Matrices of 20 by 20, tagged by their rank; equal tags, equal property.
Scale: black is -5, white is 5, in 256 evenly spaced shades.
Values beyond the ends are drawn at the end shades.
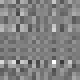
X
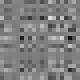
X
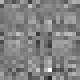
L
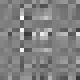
X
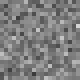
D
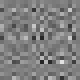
X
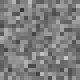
D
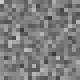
D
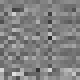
L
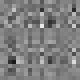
L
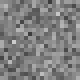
D
